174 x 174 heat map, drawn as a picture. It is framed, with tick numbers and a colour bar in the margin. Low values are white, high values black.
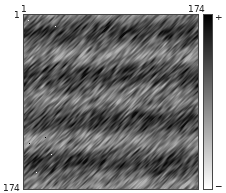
Stripes: horizontal, repeating 4 times. Lone odd cells: 6, 2 higher and 4 lower than their neighbours. Histogram: bell-shaped.
